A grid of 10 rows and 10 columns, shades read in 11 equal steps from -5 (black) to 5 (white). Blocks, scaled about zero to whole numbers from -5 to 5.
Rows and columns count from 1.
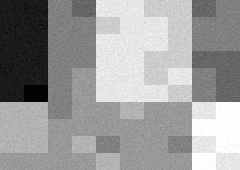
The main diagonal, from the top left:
-4 -4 0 0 4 4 1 1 4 4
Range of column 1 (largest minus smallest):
6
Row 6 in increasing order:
-5 -4 -1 0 0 1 3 4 4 4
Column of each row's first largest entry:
5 6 5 5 5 5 10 9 10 9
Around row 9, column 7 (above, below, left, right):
1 1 1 0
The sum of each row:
4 6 7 4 7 6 19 20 18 18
